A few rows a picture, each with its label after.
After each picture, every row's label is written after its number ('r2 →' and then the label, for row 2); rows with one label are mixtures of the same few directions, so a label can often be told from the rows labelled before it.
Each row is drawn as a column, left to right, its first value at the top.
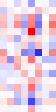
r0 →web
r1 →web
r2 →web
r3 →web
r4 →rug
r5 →web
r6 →web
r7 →web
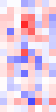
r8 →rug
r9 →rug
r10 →web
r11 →web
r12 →rug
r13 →web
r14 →rug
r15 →rug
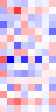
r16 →web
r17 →web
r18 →rug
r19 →web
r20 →rug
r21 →web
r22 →web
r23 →rug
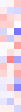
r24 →rug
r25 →web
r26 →rug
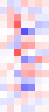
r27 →rug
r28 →rug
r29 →web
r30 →rug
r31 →rug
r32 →web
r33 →web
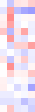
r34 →rug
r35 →rug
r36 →rug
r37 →rug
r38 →rug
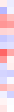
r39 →web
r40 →web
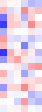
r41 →web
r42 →web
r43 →web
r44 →rug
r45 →web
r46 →web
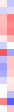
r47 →web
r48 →rug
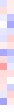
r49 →web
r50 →web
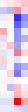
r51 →rug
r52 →rug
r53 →rug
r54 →rug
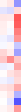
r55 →web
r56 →web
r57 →rug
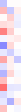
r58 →rug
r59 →rug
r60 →web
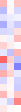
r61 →web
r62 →web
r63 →web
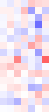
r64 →web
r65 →web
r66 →web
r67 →rug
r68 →rug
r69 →web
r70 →web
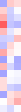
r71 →web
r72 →rug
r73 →web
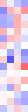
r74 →rug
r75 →web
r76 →rug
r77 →web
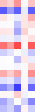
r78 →rug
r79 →rug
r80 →rug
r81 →rug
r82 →rug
